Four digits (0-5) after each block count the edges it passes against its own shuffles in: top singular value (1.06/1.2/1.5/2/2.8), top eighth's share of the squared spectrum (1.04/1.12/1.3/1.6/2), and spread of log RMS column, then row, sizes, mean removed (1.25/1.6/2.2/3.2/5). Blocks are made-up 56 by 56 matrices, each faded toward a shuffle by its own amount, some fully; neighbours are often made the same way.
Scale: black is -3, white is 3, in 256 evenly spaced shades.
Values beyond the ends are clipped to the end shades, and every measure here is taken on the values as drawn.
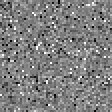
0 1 0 1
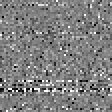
2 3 0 3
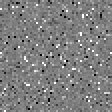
0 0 0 0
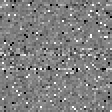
2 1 0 1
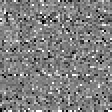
1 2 0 2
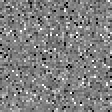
0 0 0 0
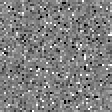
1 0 0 0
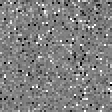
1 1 0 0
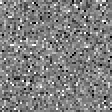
0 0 0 0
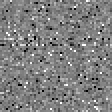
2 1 0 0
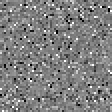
0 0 0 0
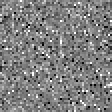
0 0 0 0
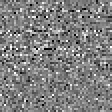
1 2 0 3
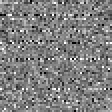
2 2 0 3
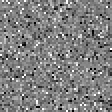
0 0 0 1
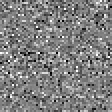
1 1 0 2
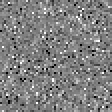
0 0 0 0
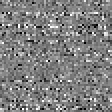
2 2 0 3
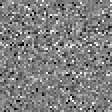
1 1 0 2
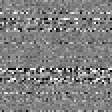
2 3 0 4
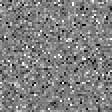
0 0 0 0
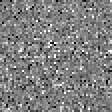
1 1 0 1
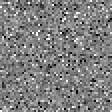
0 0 0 1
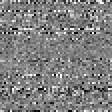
2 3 0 4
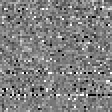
2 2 0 3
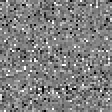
1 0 0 1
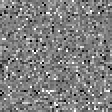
0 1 0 2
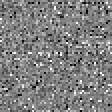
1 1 0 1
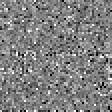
1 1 0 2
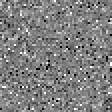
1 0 0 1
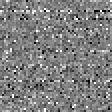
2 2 0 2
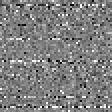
2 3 0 3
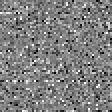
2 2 0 2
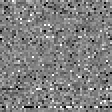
2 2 0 2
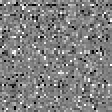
3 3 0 2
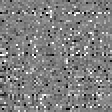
3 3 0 2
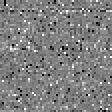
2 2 0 1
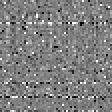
4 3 1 2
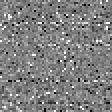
3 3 0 1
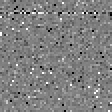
3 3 0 1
